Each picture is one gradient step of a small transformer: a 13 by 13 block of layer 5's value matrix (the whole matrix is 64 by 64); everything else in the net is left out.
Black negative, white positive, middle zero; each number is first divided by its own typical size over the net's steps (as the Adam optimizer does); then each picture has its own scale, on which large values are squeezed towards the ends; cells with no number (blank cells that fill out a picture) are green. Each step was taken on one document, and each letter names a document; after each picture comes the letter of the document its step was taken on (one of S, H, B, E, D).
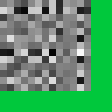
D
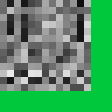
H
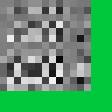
D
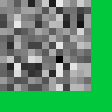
D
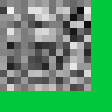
H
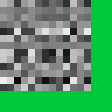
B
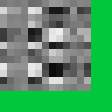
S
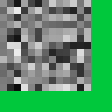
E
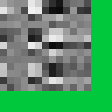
S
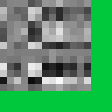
S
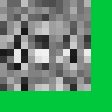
B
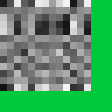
B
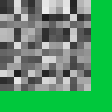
B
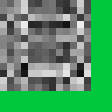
H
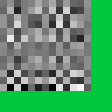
D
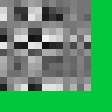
S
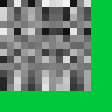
B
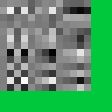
D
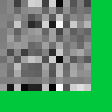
D
